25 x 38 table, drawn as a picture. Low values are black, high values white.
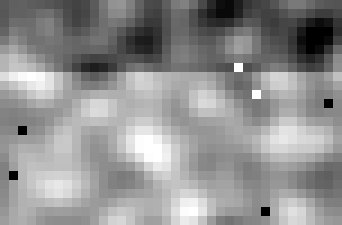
Lone odd cells: 6, 2 higher and 4 lower than their neighbours. Ninth with the lowest average: top right. Seam: horizontal, 30% of the way down, the bottom part higher.
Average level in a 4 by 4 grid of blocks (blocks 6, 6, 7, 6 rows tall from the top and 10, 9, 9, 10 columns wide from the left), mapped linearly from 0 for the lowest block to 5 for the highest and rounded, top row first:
2110
4333
4544
4443
